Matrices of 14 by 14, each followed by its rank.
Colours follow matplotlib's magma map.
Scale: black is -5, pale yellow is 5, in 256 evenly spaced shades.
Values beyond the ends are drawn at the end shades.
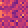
three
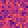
full rank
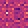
three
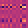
one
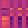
one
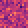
full rank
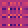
one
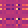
one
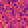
full rank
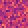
full rank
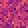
full rank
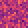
full rank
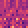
three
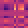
one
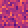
full rank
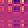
one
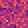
full rank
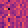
three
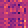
three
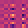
one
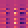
one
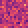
full rank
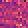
three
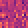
three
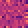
three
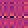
one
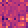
three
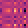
one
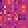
three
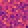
full rank
